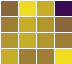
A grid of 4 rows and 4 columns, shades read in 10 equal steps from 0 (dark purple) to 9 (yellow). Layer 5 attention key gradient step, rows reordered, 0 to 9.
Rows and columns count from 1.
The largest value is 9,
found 2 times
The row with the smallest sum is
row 1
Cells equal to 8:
0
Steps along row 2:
up down down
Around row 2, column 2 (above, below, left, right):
9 7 5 6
